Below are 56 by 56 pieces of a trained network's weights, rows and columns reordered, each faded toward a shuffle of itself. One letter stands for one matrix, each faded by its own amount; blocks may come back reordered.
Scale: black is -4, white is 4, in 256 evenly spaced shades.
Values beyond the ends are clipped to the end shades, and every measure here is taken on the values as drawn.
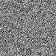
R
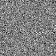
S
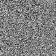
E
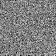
S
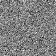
E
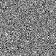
R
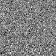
S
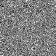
S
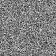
S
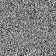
S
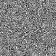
R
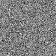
R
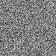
E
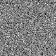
R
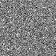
R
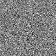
R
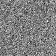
E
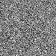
E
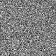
S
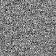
R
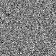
S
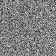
E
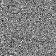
R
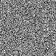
R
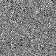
R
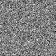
E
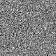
R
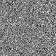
S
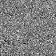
S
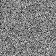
S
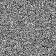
E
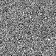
S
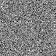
S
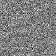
R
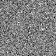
S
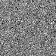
S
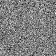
E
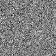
R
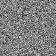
E
